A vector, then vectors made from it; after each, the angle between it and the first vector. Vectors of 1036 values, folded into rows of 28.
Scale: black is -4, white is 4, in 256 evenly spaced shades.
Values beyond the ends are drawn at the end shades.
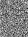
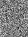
partly aligned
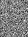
nearly opposite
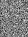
nearly opposite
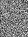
nearly opposite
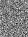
nearly parallel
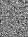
partly opposed
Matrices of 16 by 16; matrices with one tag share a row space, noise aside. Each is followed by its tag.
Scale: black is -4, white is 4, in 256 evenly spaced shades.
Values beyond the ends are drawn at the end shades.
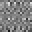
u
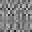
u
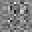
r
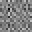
u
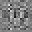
r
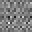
u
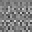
u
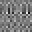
u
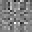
r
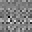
u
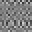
u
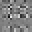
r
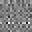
u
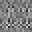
u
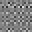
u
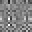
u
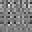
u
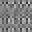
u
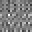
u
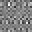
u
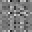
r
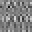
u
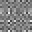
u
